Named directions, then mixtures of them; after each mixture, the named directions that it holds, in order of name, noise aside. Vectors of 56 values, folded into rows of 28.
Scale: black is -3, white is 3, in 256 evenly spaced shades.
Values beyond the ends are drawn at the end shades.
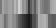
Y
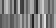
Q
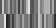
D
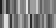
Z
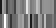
D, Z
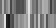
D, Q, Y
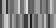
Y, Z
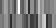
Q, Y, Z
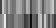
D, Y, Z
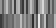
Q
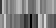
D, Y, Z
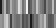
Y, Z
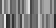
D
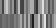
Q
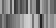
Q, Y, Z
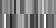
D, Q, Z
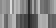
Y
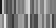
D, Z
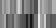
D, Q, Y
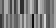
Q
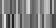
D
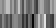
Q, Y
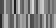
Q, Z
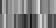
D, Y, Z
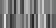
D, Q, Z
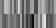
Q, Y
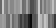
D, Y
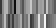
D, Q, Z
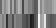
D, Q, Y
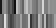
D, Q, Z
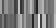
Q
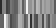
D, Z
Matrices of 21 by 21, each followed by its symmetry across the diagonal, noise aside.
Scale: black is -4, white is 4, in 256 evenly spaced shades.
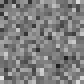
symmetric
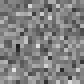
neither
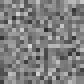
antisymmetric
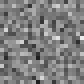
antisymmetric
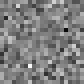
antisymmetric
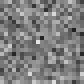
antisymmetric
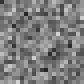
symmetric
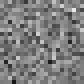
neither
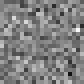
neither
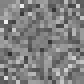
symmetric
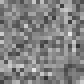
symmetric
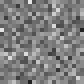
symmetric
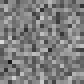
neither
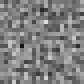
antisymmetric
